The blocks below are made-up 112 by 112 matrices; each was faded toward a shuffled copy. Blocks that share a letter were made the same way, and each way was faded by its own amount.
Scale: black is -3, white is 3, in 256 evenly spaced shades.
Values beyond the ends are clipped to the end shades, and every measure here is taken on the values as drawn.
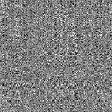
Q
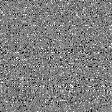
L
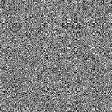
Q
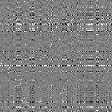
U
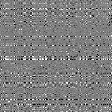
U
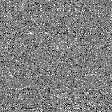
L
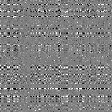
U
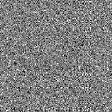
Q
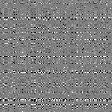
U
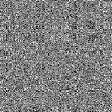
Q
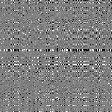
U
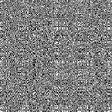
Q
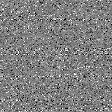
L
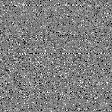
L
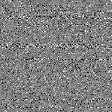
L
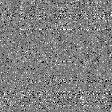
L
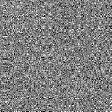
Q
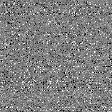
L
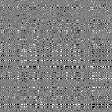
U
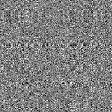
Q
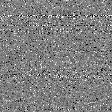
L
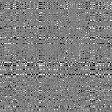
U
